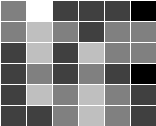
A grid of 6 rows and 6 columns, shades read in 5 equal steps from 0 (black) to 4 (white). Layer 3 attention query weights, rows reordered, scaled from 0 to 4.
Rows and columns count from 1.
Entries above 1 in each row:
2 5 4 2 4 3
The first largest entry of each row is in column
2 2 2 2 2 4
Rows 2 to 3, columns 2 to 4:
3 2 1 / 3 1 3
